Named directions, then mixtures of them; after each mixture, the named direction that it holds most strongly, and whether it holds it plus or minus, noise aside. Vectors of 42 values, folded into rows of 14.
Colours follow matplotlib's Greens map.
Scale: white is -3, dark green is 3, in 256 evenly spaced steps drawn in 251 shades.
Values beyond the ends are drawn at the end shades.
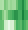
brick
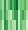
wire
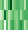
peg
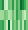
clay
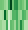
peg, plus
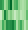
brick, minus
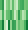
wire, minus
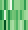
peg, minus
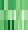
brick, minus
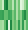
clay, minus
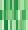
wire, plus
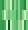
clay, plus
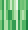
wire, minus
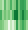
brick, plus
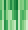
wire, plus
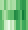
brick, plus
